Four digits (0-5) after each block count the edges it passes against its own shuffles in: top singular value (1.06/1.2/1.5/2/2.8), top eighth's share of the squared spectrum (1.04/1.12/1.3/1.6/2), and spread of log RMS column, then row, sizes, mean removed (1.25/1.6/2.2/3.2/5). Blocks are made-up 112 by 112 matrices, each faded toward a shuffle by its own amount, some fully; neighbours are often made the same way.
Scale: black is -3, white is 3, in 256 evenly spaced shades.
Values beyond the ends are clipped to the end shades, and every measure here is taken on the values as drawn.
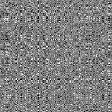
5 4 3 3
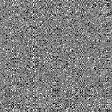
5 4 3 2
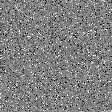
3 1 0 0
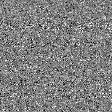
1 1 0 3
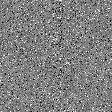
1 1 1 0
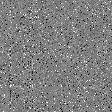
1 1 1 0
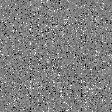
1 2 2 1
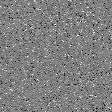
1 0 0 0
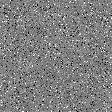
0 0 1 0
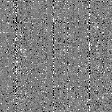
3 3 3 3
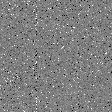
2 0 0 0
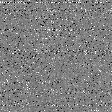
2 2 0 2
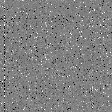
3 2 2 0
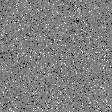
2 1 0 0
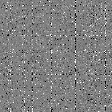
4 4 3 2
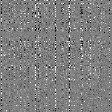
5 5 4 3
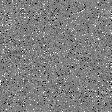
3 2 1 1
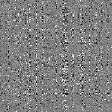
4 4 4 3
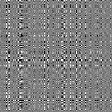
5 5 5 4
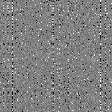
5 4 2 1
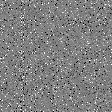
3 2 1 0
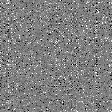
4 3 2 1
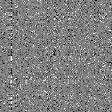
4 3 2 1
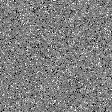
1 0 0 0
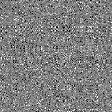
4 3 2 2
